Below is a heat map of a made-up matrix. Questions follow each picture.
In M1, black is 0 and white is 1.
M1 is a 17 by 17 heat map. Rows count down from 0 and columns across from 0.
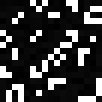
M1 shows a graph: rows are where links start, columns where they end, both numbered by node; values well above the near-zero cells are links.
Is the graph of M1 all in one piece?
no
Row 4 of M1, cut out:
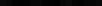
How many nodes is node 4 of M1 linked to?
0
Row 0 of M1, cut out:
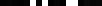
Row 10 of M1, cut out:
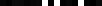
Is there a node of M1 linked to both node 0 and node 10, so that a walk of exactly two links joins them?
yes
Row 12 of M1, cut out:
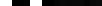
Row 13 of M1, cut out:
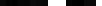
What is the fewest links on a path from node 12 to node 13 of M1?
3
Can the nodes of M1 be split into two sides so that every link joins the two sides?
no
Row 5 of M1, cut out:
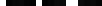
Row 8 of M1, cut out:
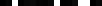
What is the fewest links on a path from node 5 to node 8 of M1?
5
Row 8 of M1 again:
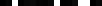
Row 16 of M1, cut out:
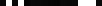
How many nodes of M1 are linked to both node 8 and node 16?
2
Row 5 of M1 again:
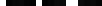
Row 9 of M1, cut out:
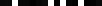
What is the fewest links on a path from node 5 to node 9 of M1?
4
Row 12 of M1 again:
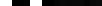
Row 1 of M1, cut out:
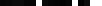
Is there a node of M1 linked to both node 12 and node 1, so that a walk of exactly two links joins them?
yes
